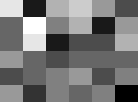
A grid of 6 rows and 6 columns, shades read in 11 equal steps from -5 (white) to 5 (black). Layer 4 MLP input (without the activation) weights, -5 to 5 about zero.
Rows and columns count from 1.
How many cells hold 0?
5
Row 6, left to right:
-1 3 0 1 0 5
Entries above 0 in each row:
2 2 4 5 3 3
